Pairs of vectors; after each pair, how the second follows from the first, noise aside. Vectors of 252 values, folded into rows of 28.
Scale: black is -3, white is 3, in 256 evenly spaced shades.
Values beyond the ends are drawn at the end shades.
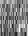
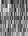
reversed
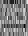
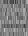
shrunk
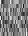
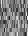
reversed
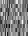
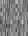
shrunk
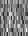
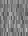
shrunk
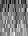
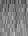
shrunk
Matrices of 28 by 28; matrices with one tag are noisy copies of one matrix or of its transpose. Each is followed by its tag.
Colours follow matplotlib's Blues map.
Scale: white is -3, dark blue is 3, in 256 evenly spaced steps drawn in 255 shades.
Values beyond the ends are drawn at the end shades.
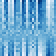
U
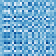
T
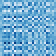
T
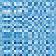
T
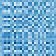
T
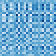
T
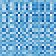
T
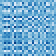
T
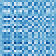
T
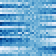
U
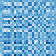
T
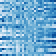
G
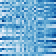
G
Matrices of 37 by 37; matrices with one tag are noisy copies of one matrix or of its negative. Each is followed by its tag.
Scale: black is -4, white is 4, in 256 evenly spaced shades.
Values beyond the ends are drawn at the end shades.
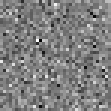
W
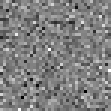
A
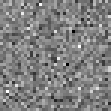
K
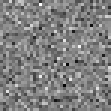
K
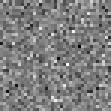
K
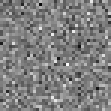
K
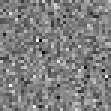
W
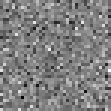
A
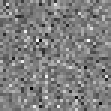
W
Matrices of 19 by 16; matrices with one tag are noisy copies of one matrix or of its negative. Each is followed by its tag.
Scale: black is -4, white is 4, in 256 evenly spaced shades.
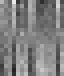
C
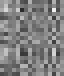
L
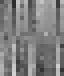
C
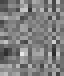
L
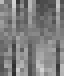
C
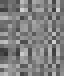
L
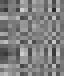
L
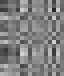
L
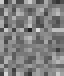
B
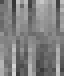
C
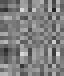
L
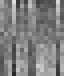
C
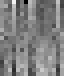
C
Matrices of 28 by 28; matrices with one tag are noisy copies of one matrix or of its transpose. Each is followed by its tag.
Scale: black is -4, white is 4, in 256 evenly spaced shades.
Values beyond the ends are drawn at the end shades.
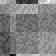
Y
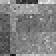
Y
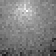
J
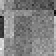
Y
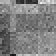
Y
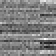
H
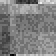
Y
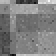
Y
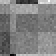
Y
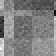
Y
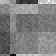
Y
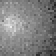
J
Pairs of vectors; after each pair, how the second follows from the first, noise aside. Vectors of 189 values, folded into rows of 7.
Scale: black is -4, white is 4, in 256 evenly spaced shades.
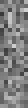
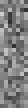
negated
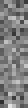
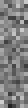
negated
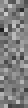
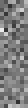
negated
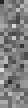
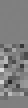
partly zeroed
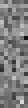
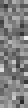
negated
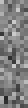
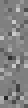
partly zeroed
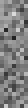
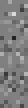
partly zeroed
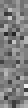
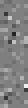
partly zeroed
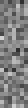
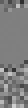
partly zeroed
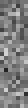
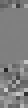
partly zeroed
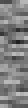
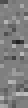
partly zeroed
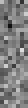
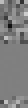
partly zeroed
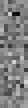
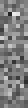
negated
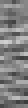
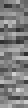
negated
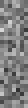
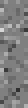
partly zeroed
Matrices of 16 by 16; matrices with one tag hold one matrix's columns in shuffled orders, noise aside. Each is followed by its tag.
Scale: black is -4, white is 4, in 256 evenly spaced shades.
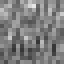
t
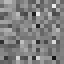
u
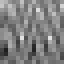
t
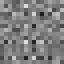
u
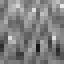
t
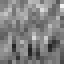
t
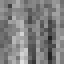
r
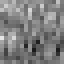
t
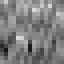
t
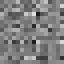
u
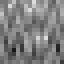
t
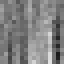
r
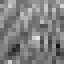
t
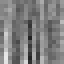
r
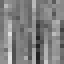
r
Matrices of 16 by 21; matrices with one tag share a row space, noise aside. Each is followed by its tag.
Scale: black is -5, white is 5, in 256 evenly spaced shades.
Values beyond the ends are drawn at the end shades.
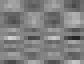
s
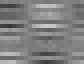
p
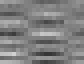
p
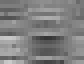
p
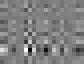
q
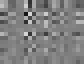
q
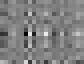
q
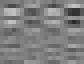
s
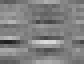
p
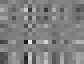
q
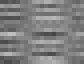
p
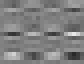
s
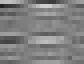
p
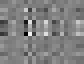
q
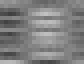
p
